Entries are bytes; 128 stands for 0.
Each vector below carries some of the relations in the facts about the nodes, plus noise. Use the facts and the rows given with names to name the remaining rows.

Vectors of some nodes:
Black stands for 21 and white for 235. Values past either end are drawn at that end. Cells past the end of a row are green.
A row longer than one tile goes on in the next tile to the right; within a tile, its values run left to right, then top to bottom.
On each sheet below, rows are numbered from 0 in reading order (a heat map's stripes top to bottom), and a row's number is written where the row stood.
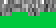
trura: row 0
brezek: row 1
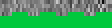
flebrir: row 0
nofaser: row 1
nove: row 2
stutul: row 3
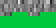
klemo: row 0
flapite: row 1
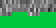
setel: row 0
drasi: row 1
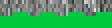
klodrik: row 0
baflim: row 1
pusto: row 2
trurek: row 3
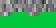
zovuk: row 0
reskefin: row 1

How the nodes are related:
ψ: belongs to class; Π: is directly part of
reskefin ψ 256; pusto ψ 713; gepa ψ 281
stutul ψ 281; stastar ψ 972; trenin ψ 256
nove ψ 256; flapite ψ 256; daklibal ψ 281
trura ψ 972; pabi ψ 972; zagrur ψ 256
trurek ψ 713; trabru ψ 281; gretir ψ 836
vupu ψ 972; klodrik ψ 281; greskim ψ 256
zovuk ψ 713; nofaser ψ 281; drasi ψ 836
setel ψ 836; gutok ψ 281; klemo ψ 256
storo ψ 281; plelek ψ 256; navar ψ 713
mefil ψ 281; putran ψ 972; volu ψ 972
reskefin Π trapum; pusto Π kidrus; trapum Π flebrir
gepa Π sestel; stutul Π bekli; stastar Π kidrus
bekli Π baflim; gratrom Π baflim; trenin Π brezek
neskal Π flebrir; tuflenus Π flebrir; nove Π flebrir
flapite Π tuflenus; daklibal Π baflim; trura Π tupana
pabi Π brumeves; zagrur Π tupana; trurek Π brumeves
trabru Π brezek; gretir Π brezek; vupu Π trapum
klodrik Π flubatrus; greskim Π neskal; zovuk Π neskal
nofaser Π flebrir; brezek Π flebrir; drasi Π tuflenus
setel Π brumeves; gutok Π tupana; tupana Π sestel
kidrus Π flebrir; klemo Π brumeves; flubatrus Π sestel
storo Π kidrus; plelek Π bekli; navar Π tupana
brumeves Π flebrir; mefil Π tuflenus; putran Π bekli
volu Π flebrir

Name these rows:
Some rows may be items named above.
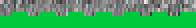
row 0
nove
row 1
neskal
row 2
kidrus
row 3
neskal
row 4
tuflenus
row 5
navar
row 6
zagrur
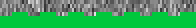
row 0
pabi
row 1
trurek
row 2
putran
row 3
stastar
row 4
gretir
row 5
mefil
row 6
vupu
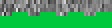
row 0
plelek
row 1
setel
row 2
zovuk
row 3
trapum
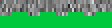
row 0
drasi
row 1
storo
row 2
putran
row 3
zovuk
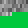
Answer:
volu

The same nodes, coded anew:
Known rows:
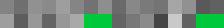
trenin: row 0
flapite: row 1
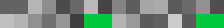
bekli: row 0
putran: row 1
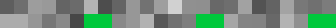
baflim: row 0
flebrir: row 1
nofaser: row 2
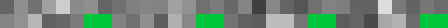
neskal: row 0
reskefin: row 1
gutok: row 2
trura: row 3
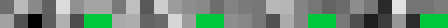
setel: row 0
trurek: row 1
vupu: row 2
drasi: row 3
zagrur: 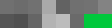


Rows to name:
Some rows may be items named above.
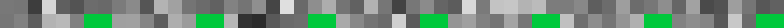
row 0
navar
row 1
zovuk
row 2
gretir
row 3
plelek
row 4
brumeves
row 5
trabru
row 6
mefil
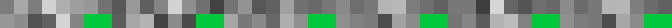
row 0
pabi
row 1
tuflenus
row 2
storo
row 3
stastar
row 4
navar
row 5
stastar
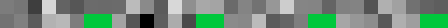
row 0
navar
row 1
setel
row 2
kidrus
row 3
pusto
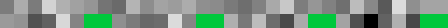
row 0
pabi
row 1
klemo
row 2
brezek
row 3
setel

